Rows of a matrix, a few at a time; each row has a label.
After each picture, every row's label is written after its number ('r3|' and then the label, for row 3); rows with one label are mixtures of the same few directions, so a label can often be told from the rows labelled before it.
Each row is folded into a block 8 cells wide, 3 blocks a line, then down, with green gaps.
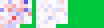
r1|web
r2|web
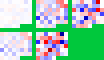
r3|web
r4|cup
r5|web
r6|cup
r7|web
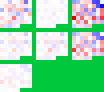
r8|web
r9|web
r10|cup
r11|web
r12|web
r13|cup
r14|cup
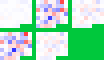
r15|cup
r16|web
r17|web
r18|web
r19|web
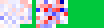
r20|cup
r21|web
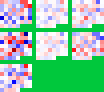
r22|cup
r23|web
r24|web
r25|web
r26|web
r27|cup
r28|web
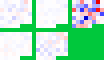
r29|web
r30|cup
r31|web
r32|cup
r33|cup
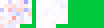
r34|web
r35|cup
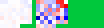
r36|cup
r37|cup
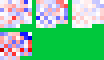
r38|web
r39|cup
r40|cup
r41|cup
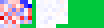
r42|cup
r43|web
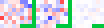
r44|cup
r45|web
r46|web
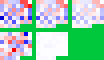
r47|cup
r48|cup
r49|cup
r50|web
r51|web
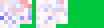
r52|cup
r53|web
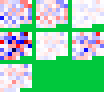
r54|cup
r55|cup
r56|web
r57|web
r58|web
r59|web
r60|web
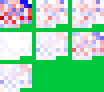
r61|cup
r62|web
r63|web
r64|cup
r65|cup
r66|cup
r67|cup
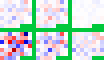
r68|web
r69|web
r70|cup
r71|web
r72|web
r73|cup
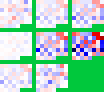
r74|web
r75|cup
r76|cup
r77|web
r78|cup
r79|cup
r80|cup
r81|web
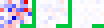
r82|web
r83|web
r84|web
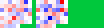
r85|web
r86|web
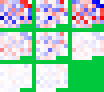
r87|cup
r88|web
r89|cup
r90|cup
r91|web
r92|cup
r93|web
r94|cup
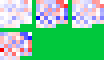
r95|web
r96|cup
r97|cup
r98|cup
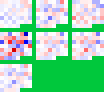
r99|cup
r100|web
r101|cup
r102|web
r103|web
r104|web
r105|web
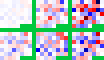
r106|cup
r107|web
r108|web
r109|web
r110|cup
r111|web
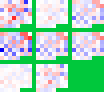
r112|web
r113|web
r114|cup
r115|cup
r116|cup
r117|cup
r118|cup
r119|web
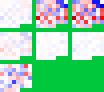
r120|cup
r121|cup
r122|cup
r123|cup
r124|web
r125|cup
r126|web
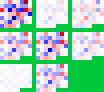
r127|web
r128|web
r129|web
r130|web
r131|web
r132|web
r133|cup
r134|web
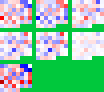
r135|cup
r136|cup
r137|web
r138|web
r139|web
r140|web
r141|cup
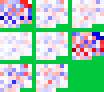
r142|cup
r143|web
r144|web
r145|web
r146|web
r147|cup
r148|web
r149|web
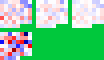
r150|cup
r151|web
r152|cup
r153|web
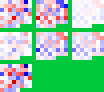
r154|web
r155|cup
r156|cup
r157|web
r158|cup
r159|cup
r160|web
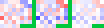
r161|cup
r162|cup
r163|cup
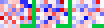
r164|cup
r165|web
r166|web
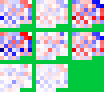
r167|cup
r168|cup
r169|cup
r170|cup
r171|web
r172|cup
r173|web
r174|cup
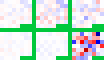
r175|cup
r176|cup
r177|web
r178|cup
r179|cup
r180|web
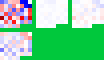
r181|cup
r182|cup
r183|cup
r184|cup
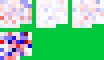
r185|cup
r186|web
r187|web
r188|web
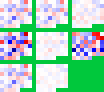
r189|web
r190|web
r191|cup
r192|web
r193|web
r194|cup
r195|web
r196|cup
